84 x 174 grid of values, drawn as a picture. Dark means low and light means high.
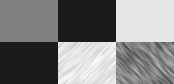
The table splits into 2 rows of 3 panels. Panel 1,1: middling, flat. Panel 1,2: very low, flat. Panel 1,3: very high, flat. Panel 2,1: very low, flat. Panel 2,2: very high, slanting up to the right, faint in contrast. Panel 2,3: middling, slanting down to the right.
